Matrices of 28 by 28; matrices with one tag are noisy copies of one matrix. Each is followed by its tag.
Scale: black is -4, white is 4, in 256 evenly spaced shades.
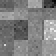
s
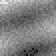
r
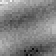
r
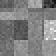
s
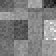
s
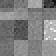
s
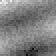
r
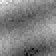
r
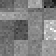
s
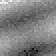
r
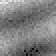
r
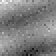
r
